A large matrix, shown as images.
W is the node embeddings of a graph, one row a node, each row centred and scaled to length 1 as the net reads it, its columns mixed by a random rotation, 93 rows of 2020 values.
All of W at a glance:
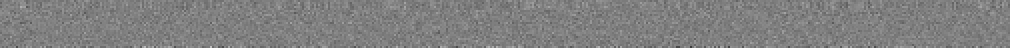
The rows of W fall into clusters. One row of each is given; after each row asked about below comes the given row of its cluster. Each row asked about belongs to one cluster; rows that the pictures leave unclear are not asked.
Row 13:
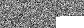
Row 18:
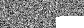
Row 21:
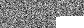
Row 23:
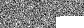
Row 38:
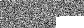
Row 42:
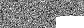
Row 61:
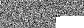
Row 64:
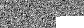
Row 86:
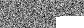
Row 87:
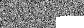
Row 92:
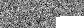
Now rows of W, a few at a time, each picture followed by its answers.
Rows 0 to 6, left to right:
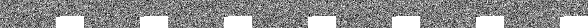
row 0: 92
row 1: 64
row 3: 13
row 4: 13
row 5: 61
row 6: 61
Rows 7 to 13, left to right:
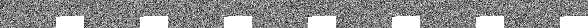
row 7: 38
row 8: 18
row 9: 87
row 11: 61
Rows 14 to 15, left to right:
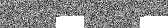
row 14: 61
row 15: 61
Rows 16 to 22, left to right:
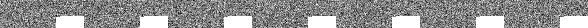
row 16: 61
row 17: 38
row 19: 13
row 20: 86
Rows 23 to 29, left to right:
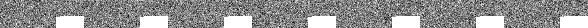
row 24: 38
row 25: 38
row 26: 18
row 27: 86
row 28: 86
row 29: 86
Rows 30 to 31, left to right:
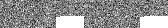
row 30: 23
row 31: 64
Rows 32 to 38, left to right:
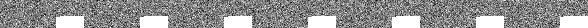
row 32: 23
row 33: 18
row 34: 87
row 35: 42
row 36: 87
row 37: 23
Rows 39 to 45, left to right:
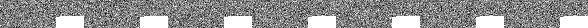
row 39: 42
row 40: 64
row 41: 13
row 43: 61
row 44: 42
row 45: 42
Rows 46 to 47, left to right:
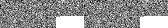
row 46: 21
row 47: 21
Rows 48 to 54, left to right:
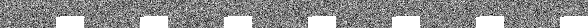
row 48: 13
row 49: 61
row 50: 92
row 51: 86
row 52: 13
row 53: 42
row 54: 23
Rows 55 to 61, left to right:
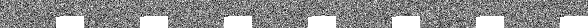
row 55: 86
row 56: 13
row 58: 42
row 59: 86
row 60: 92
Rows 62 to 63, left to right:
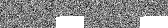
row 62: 42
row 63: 38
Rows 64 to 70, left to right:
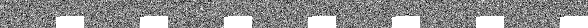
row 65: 61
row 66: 92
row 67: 87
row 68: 42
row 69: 21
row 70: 61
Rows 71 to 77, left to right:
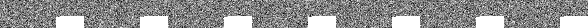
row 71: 18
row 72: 23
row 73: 42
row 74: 38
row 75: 23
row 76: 42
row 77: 13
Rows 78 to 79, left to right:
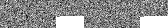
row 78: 64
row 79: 21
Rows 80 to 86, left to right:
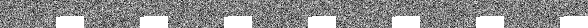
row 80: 23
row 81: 92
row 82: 23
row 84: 18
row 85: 23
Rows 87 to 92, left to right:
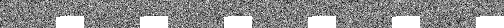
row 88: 13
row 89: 86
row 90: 87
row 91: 21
